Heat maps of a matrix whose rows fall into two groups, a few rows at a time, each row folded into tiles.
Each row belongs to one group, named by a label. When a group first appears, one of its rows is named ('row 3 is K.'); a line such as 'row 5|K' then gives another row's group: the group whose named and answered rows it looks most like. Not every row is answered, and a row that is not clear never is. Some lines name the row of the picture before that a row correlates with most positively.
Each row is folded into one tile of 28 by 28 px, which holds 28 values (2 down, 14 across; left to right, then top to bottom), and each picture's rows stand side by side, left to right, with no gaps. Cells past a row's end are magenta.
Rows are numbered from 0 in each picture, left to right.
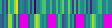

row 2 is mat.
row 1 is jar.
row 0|jar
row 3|jar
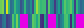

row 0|mat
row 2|jar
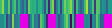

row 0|mat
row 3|mat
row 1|mat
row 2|jar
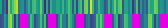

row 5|jar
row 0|jar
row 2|mat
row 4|mat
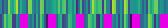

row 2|mat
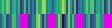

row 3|mat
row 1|jar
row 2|mat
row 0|mat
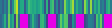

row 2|jar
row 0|jar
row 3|mat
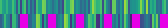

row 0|mat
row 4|mat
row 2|jar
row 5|mat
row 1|jar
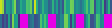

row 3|mat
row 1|mat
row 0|mat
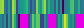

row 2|jar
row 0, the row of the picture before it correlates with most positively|0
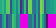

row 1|mat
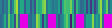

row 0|jar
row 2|jar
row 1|jar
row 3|jar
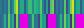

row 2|jar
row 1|mat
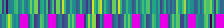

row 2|mat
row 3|jar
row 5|mat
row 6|jar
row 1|mat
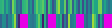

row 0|mat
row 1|jar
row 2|mat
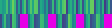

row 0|mat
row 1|mat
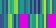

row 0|jar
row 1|jar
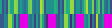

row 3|mat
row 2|jar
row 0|jar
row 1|mat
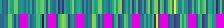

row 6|mat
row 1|jar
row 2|jar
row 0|jar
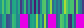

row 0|mat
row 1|jar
